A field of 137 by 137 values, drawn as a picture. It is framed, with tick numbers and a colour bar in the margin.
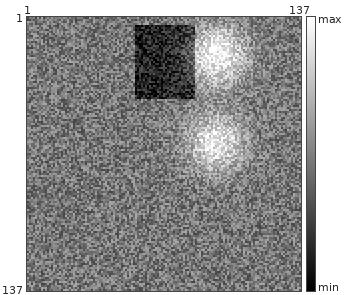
Two bumps rise from the field. The halves do not mirror each other. The top middle is the ninth with the lowest average. In the top middle lies a patch that is lower than the rest.
